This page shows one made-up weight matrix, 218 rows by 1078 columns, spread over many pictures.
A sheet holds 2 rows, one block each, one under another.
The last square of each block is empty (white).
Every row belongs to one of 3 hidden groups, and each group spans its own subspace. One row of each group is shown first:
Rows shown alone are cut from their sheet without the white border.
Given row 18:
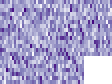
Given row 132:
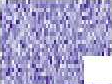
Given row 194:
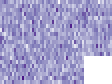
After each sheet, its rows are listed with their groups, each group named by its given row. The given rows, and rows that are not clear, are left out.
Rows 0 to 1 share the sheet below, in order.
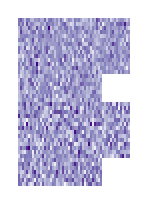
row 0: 132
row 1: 18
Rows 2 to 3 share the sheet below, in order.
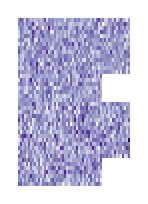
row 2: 132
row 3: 194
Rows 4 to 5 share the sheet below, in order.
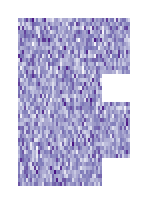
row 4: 132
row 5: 132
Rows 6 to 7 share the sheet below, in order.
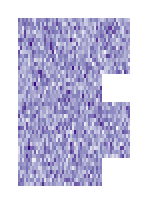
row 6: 194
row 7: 18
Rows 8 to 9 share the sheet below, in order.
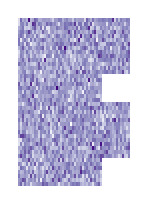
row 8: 194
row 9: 194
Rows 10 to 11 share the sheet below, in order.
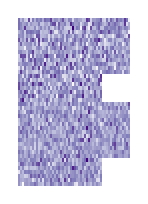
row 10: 18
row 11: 18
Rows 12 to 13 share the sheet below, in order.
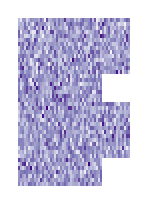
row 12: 132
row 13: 194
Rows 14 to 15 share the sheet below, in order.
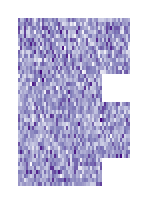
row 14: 194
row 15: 132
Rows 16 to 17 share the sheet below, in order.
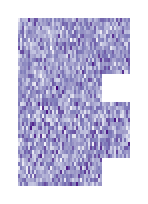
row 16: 194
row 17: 194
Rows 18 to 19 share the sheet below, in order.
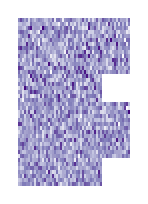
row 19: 18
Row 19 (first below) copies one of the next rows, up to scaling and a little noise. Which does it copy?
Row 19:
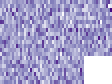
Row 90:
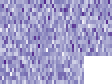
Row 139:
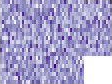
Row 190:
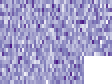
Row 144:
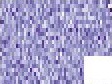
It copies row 144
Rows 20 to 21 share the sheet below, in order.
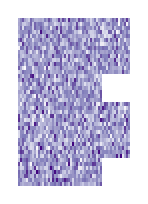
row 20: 18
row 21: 132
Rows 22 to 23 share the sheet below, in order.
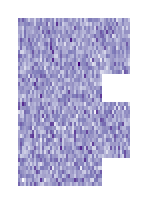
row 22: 194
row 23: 194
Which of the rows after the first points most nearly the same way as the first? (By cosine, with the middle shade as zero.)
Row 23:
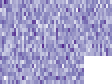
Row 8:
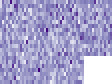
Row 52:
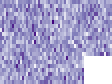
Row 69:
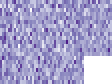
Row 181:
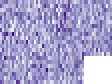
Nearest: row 52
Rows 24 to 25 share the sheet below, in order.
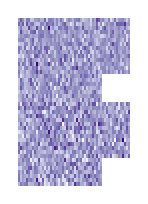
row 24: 132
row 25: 18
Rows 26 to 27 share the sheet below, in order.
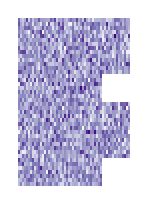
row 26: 194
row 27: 18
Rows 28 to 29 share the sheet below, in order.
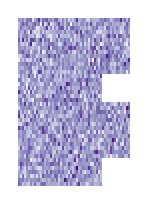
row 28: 194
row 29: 18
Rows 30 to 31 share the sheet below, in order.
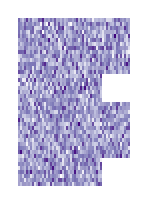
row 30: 194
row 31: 132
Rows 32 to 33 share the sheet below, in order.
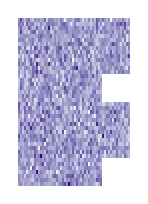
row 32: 132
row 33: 194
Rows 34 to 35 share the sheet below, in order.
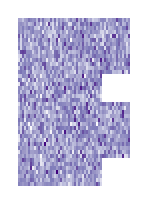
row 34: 194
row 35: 194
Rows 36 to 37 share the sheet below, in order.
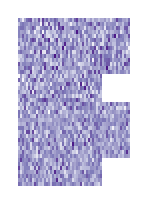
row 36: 194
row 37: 132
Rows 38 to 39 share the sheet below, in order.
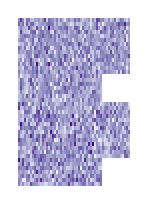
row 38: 132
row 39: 194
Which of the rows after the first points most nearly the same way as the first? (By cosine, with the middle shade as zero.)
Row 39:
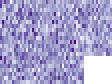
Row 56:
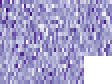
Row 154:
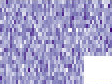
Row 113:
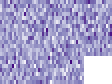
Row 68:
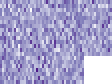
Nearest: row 56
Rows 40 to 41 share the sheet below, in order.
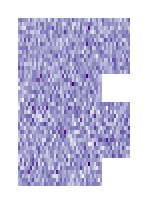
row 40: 18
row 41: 194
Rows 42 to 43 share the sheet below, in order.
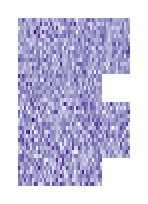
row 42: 194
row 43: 132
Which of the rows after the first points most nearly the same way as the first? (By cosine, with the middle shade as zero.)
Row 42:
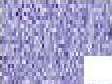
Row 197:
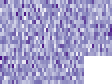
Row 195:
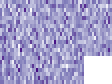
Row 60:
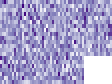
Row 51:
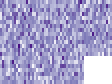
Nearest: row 197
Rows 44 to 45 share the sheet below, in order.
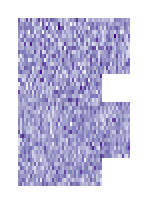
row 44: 194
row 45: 194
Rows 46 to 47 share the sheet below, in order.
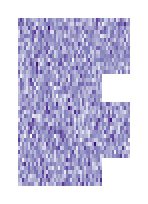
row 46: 132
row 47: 194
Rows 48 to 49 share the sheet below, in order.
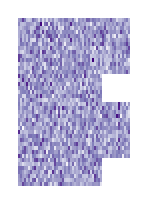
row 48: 194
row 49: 18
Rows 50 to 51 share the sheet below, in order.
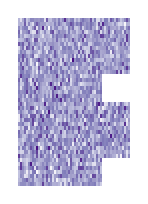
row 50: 132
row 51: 132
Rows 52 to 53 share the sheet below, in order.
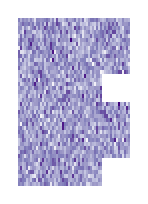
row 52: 194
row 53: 18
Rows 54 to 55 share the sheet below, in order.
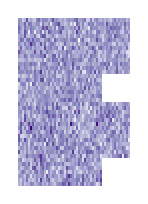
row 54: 194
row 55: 194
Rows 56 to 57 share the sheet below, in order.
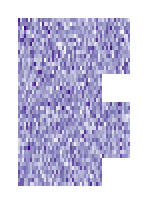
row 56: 194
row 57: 18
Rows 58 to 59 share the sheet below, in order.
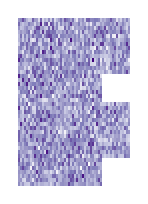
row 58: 194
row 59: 194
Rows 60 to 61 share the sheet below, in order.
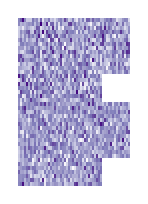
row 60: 194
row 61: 18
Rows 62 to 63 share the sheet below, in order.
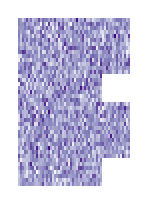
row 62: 194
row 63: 132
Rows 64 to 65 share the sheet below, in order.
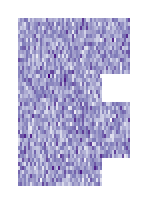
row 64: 18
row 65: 194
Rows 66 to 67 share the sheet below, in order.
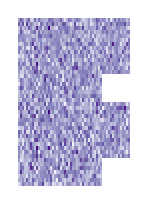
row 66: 132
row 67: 132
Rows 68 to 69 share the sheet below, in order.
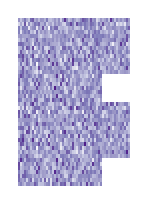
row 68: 132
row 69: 132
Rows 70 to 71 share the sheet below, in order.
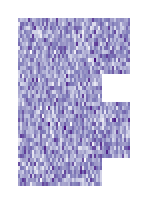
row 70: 194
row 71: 194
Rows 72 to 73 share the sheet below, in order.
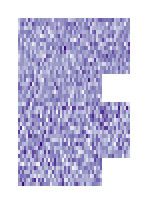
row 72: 194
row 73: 18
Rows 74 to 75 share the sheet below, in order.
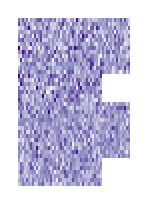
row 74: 194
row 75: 132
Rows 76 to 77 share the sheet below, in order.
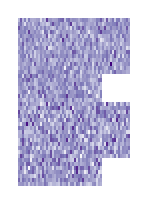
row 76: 18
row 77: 18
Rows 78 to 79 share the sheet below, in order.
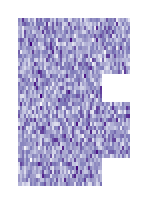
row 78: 194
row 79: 18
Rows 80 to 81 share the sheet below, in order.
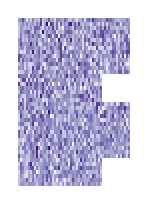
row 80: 194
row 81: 132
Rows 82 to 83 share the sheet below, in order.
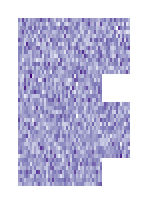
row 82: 18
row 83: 132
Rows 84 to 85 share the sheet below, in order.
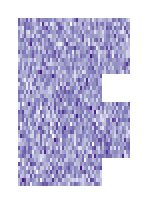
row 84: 194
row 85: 194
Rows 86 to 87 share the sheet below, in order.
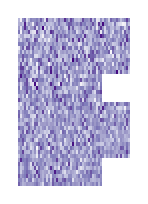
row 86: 132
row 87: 132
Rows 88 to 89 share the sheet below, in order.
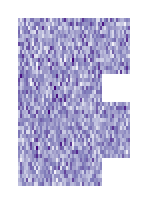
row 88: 132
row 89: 132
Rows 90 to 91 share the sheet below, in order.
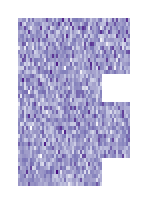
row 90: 18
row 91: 194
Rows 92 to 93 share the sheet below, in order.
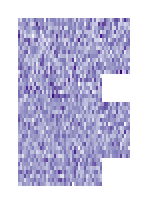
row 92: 132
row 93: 132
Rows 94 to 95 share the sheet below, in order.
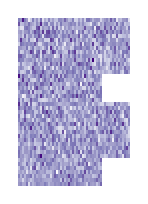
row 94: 194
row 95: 194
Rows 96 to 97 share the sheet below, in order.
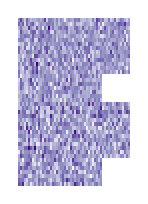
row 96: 132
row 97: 18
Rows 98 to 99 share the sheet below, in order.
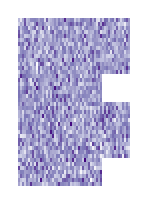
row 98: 132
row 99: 194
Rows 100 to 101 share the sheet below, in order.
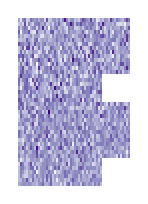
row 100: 132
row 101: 132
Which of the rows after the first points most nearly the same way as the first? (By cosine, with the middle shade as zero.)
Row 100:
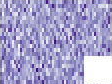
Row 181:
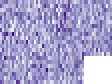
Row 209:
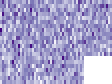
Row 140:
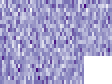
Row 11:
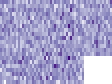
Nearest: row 140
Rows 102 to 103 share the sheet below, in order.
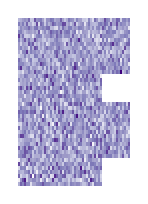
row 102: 132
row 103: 194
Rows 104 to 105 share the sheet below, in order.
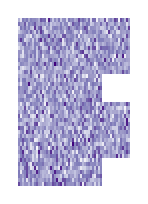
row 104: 18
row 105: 132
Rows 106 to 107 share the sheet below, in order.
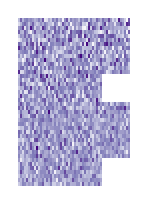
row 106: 18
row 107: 132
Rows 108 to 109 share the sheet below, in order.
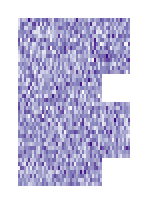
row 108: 194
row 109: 194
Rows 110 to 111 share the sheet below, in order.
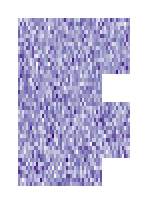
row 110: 132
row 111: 194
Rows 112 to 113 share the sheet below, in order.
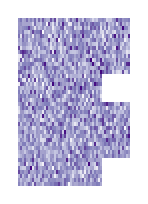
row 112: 194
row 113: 194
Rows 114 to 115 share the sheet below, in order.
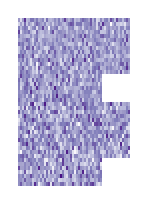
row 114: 132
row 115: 132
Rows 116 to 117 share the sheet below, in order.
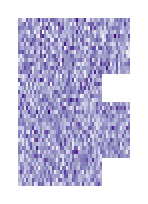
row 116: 194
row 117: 132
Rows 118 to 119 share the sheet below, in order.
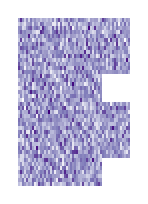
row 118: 18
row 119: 132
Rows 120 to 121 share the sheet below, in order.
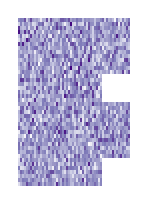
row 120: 18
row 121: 194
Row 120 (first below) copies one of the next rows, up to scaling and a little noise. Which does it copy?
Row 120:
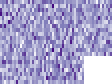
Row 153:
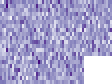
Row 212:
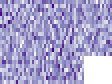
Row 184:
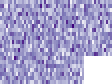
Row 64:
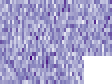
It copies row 212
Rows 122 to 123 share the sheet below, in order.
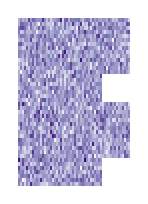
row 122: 18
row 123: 194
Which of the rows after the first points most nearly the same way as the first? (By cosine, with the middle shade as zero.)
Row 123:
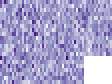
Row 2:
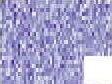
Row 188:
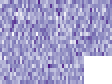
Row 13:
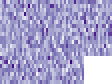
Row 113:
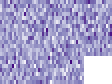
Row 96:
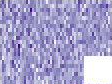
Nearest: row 13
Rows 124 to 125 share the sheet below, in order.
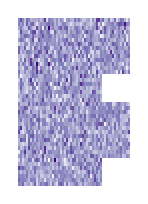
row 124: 132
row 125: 18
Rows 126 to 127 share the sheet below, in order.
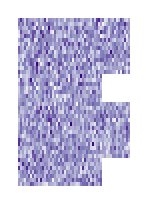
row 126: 132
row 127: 194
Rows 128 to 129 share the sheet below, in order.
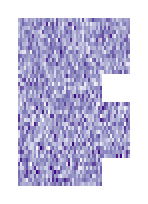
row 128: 194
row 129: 132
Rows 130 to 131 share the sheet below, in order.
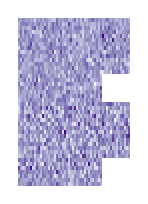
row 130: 194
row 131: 194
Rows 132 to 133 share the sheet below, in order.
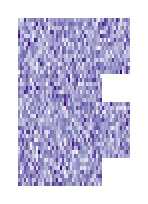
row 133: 132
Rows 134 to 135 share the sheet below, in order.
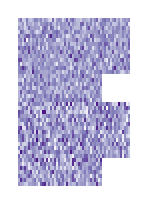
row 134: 18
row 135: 18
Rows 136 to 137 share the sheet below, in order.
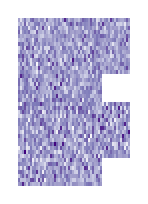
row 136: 132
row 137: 18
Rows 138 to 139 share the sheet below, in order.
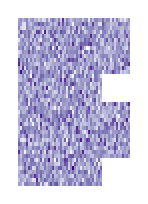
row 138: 18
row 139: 18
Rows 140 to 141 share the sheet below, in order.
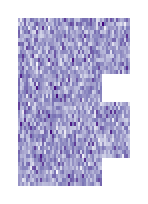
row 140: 132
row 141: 194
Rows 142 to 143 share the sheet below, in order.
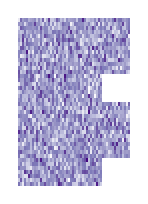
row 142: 18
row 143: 18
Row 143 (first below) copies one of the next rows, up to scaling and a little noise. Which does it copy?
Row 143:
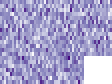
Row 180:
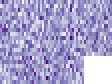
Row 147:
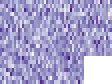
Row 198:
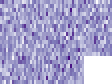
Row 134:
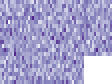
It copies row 147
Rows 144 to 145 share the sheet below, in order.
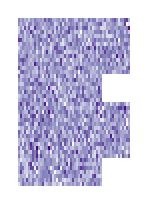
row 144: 18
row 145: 132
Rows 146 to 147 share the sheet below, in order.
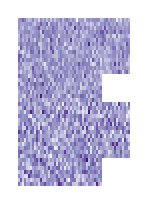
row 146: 194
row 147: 18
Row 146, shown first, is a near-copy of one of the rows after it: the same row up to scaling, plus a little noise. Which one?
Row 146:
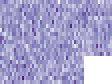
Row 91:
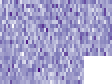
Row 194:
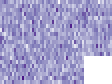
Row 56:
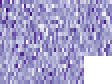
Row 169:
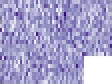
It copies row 194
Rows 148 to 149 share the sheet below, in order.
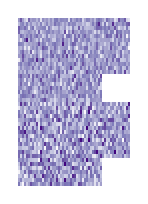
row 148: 18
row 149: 18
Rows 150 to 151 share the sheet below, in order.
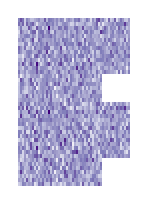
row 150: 132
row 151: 132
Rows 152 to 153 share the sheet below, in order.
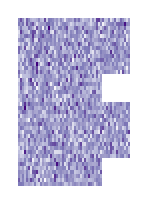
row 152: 132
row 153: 18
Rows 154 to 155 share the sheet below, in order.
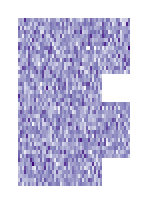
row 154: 18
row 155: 18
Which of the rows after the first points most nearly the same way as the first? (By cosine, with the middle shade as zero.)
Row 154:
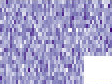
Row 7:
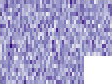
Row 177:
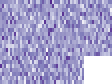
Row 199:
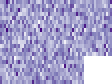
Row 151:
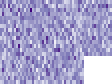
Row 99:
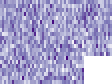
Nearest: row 199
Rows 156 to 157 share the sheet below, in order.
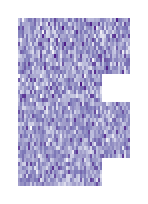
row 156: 194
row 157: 194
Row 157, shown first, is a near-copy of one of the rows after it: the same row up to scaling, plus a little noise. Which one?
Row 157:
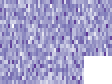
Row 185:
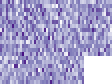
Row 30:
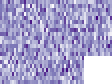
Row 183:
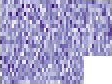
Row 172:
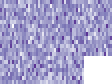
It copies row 172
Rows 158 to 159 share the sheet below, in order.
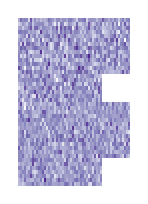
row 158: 18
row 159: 18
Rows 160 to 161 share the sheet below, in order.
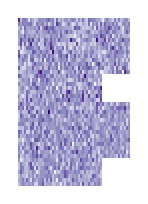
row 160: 194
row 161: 132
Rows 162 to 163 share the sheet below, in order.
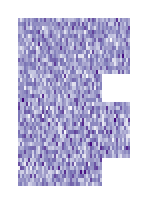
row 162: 18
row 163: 194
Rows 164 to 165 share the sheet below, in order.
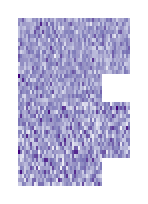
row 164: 194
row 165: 132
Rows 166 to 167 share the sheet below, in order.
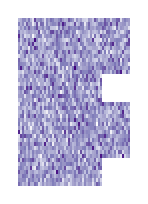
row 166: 132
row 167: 194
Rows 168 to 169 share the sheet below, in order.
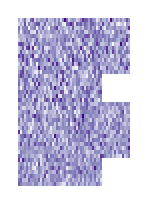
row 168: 132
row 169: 194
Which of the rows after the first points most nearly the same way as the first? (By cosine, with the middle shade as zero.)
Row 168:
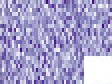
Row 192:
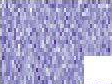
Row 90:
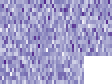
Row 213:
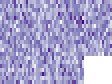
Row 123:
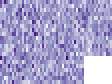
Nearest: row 192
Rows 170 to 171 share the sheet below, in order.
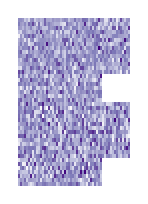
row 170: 132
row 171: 194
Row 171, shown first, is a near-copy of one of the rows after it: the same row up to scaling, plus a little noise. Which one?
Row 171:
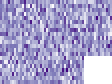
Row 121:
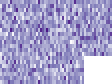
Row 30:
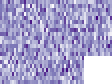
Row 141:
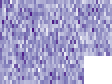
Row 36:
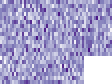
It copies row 30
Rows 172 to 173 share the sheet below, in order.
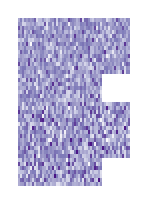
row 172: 194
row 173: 194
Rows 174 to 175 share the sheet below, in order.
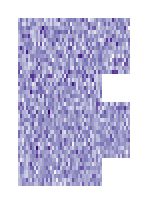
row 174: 18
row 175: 132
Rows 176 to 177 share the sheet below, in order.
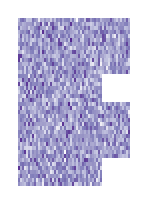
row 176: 194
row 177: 18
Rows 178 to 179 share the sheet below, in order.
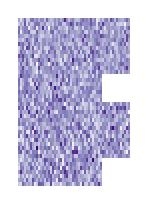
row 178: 132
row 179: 132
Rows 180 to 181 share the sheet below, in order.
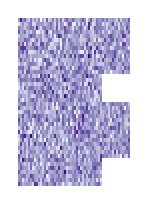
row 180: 18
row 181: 194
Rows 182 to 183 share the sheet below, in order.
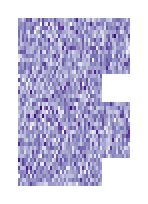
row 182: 194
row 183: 194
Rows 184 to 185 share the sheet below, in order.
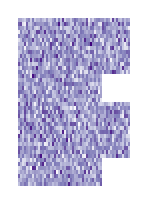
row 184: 18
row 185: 194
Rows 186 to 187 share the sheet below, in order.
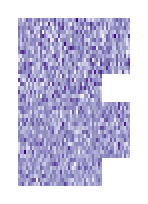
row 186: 194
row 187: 18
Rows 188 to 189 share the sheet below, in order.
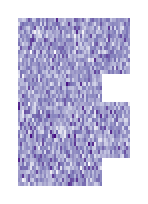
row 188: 194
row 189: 194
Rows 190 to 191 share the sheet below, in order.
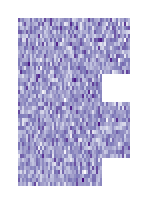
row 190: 18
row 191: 18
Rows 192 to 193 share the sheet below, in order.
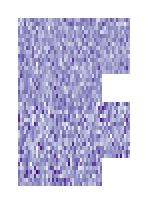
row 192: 132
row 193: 132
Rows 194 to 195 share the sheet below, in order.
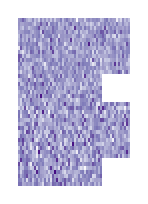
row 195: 132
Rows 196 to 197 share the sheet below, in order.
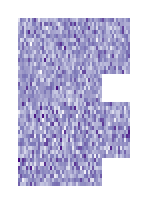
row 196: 194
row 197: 194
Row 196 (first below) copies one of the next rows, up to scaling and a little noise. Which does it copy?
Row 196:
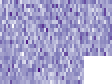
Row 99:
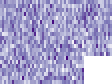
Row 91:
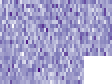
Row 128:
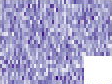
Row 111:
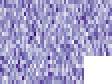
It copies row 91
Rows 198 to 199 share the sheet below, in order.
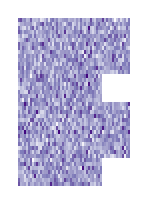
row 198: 18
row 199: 18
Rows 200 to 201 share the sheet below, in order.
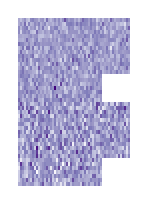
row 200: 132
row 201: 132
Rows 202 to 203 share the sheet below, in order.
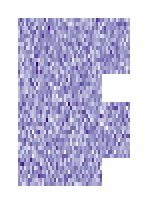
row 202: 132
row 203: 18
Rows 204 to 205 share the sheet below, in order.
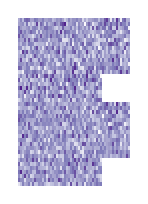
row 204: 132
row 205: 132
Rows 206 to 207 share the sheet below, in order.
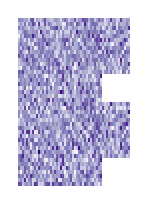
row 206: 132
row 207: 132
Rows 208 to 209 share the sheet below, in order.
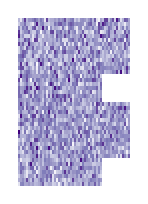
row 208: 132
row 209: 132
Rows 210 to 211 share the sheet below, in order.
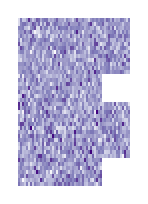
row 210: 194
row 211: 194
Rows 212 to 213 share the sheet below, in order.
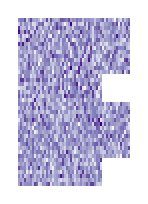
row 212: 18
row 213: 132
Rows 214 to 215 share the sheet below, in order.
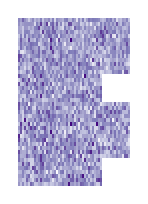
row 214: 194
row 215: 194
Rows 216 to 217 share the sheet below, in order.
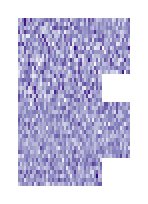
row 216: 18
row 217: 132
